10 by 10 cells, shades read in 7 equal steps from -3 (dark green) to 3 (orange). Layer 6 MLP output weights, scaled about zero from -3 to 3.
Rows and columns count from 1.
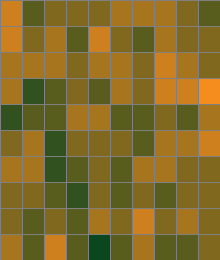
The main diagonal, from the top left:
2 0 1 0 1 0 1 -1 1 0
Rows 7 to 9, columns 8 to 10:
1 0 0 / -1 0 0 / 0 1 0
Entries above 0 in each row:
4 4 7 5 3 4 4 0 3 3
